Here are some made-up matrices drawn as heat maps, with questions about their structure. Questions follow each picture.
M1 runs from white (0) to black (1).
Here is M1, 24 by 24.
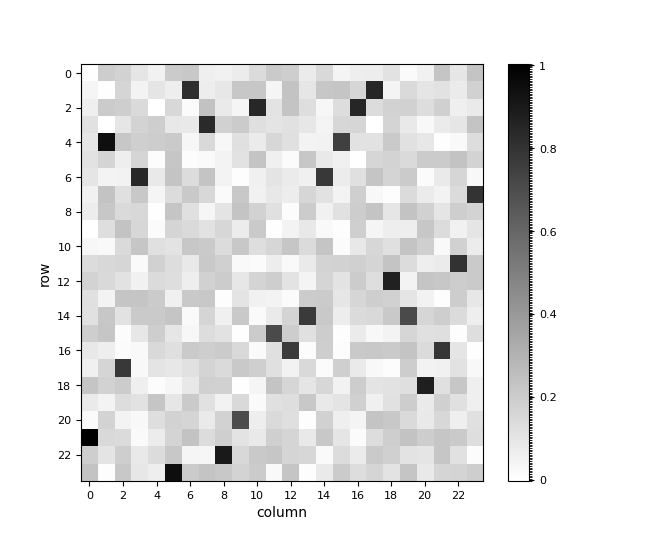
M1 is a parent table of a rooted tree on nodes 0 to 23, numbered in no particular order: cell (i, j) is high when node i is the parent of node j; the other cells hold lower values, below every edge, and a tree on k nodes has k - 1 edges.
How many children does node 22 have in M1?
1
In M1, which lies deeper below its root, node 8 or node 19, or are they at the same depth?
the same depth
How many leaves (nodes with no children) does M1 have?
7
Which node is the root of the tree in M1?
4
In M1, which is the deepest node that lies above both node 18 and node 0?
16
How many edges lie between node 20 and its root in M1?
7
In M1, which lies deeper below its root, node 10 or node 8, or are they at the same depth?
the same depth
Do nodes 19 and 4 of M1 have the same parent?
no
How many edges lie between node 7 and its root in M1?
4
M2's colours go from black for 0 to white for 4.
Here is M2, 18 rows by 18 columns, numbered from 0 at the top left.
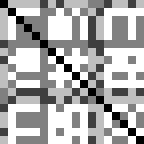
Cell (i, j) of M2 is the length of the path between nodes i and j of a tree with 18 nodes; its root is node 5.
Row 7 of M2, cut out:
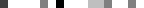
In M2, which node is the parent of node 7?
0
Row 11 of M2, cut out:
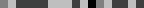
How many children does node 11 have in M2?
7
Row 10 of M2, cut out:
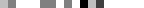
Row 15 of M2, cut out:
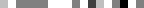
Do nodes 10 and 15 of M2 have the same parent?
no
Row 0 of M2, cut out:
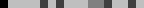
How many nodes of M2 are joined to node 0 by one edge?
4
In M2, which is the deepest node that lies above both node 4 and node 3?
11
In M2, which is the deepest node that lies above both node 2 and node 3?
11
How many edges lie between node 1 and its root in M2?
2
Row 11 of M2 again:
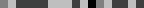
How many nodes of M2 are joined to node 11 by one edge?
8
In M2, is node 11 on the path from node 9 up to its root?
yes
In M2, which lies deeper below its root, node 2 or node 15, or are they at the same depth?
the same depth
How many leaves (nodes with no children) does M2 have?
14
